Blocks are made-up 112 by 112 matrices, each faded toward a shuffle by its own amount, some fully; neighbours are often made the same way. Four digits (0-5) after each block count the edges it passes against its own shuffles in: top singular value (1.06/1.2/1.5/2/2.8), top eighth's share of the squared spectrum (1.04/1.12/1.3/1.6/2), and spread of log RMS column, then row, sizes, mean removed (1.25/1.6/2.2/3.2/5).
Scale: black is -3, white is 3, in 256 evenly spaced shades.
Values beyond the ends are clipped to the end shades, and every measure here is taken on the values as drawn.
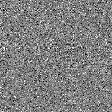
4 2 1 1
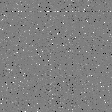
3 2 0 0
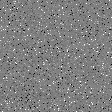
0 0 0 0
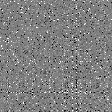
4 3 2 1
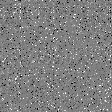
3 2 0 0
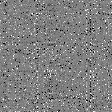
4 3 2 1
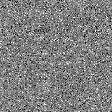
3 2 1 1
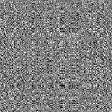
5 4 3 3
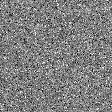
0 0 0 0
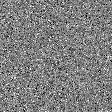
0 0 0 0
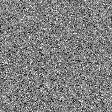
0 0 0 1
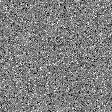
0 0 0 0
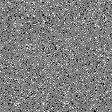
3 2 0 1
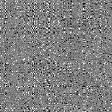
4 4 3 3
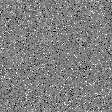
2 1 0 1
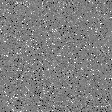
3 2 0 1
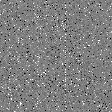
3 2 1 0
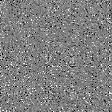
4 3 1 2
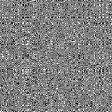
5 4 3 3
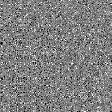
4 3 2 2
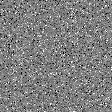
3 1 0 0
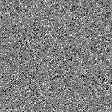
4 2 1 1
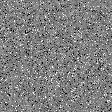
2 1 0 0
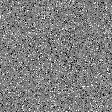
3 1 0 0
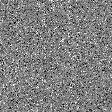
1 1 1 0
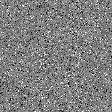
0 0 1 0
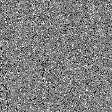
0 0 2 0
